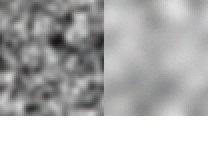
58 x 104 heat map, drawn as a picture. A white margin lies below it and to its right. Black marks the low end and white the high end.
It is made of 1 by 2 panels. Panel 1,1: middling, blotchy, strong in contrast. Panel 1,2: high, smooth.
